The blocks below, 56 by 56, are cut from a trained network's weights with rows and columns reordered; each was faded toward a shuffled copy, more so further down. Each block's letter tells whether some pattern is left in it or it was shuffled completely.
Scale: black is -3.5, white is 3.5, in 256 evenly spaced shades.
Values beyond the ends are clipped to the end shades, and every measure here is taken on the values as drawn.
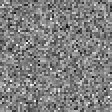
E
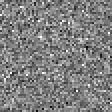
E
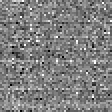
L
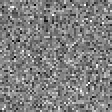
E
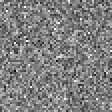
E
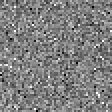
E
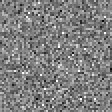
E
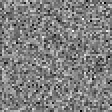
E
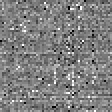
L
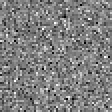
E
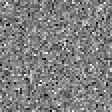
E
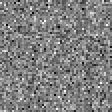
E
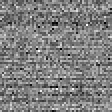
L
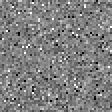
E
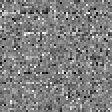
L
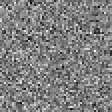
L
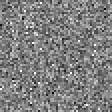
E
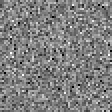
E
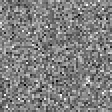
E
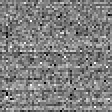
L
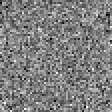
E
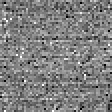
L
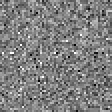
L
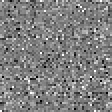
L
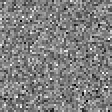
E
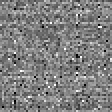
L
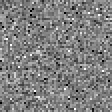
E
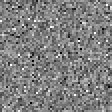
E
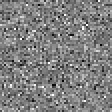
L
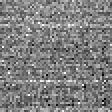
L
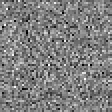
L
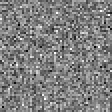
L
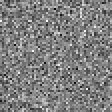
E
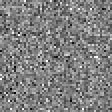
L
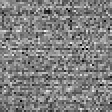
L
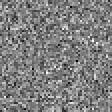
L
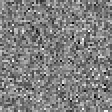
E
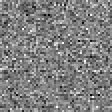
L
